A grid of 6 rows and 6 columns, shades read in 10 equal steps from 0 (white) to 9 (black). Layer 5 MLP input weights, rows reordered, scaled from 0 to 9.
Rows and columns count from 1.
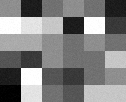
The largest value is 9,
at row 6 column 1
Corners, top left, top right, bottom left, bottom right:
4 8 9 2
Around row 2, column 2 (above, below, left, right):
8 3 0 2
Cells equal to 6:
3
